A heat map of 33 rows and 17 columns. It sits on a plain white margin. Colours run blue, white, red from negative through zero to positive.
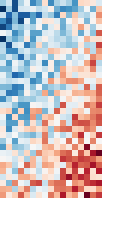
Slope: up to the bottom right. Ninth with the highest average: bottom right. Grain: fine. Stripes: none. Odd rows or columns: none. Mirror symmetry: none.
